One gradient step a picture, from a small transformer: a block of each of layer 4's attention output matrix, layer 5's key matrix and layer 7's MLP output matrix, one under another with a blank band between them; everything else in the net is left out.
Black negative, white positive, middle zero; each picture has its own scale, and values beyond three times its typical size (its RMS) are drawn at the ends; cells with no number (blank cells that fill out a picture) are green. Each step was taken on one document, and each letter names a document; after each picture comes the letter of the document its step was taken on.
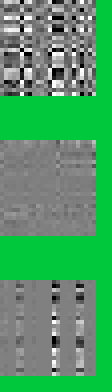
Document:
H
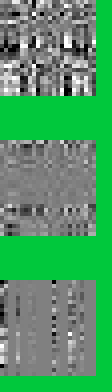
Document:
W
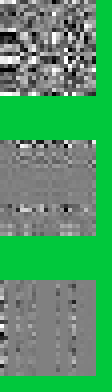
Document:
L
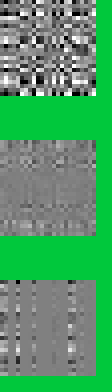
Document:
W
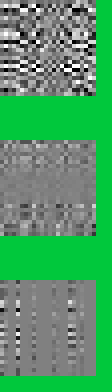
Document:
W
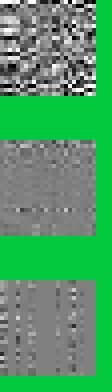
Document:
L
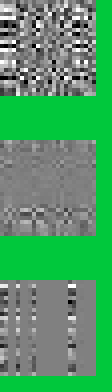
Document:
W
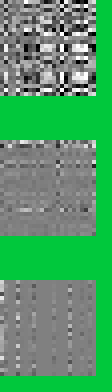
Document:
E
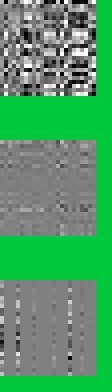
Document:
E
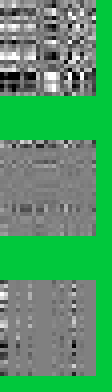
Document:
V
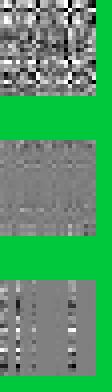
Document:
V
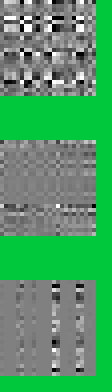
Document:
H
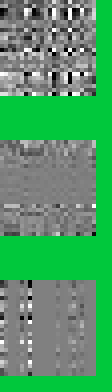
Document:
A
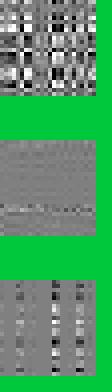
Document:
H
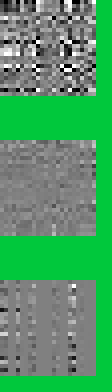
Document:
W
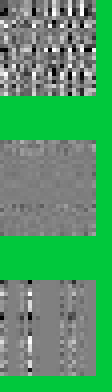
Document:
A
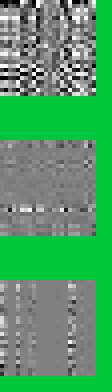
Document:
W
